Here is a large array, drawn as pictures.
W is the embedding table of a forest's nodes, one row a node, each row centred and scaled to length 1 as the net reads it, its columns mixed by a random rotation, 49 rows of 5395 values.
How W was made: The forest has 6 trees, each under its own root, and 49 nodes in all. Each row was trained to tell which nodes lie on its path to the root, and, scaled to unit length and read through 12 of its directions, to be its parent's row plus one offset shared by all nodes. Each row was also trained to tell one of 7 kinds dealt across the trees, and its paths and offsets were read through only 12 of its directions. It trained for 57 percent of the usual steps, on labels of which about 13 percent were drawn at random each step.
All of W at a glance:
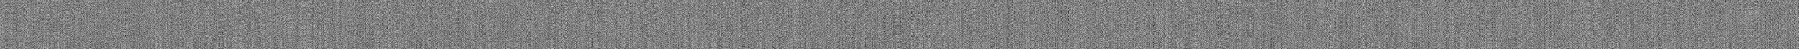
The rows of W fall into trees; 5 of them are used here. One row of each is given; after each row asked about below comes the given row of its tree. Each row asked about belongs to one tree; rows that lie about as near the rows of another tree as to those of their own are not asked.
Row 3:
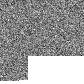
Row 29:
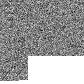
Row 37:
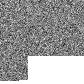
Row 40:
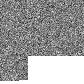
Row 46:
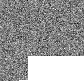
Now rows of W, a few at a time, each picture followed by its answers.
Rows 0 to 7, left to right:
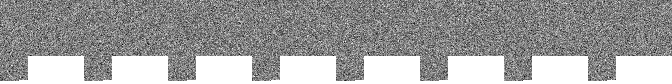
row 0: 40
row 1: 40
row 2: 46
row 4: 46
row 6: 3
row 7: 40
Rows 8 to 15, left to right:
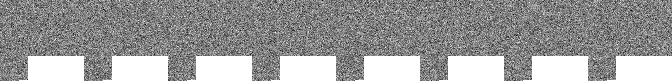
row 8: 29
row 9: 46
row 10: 40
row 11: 29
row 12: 29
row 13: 29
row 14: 37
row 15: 46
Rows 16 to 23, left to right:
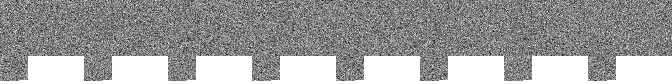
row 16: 29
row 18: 3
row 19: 29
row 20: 29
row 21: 46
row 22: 3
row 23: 29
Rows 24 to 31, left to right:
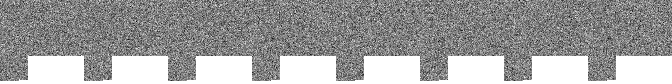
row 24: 40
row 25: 46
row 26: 46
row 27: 3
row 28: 46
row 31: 3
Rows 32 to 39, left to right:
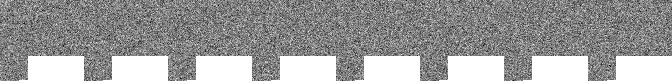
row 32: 37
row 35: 29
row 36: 29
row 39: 3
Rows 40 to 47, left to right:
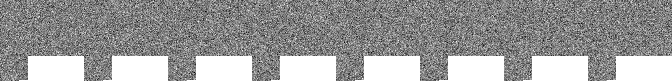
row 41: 3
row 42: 46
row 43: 37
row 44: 46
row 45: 37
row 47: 46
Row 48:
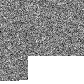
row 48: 37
